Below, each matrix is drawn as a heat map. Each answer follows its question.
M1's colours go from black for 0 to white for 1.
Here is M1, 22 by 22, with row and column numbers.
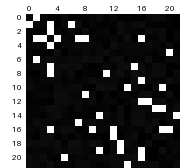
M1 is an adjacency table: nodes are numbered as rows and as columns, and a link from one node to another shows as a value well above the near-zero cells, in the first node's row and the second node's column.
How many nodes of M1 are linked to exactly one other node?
11
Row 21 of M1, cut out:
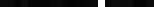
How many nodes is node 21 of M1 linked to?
1
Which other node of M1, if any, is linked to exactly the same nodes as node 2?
node 4
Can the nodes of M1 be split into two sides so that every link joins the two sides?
yes
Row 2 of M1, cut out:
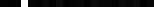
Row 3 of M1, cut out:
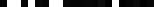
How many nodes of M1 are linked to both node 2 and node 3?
0
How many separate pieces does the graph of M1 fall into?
1
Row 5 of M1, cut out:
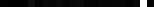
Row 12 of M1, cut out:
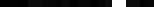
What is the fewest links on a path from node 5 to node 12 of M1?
3
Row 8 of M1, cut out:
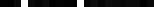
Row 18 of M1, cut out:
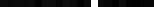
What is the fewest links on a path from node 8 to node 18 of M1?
5
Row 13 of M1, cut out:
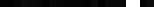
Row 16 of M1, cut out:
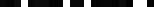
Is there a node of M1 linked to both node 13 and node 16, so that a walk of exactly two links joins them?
yes
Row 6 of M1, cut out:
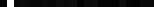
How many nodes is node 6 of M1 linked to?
1
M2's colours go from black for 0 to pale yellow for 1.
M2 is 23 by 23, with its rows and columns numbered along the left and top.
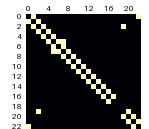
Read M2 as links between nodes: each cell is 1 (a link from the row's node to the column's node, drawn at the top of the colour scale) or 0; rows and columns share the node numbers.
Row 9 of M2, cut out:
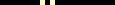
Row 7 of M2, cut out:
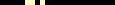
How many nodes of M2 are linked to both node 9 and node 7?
1
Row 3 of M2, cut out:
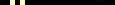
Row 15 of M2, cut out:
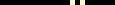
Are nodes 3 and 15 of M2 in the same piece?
yes
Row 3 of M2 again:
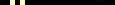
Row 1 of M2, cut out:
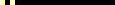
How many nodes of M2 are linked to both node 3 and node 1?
1
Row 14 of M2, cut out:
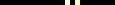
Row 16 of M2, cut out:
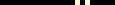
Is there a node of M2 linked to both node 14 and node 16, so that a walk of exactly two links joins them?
yes
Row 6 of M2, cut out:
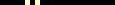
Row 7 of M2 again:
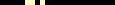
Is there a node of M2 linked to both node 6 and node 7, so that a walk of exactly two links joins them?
yes
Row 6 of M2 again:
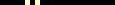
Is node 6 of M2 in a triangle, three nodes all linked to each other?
yes
